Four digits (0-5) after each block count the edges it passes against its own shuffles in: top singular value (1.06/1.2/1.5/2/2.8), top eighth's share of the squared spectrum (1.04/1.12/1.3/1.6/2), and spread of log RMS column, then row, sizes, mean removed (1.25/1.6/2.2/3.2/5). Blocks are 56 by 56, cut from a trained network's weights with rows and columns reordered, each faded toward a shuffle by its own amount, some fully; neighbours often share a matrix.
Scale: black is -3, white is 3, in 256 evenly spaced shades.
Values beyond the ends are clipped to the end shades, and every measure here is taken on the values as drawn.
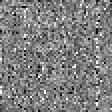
2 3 2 0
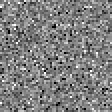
0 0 0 0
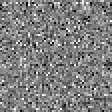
2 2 0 2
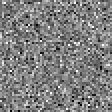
1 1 0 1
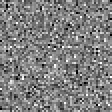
1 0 0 0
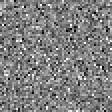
1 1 0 1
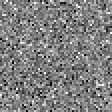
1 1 0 0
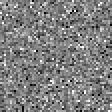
0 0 0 0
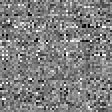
3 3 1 3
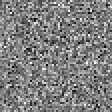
2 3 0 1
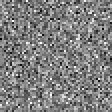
3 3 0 1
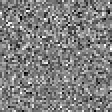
2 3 1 1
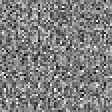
4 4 2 1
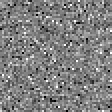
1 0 0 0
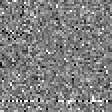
3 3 1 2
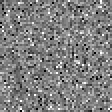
0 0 0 0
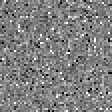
1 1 0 1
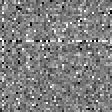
3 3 1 1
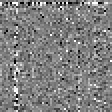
3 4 2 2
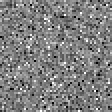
0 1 0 0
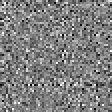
3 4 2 2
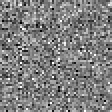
3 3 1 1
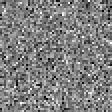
0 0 0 0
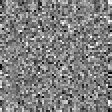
3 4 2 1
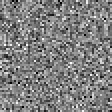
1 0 0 0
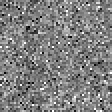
0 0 0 0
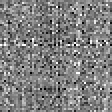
3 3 1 3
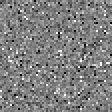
1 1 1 1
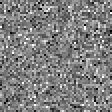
2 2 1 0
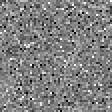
2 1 0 0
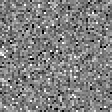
0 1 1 0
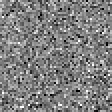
1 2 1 0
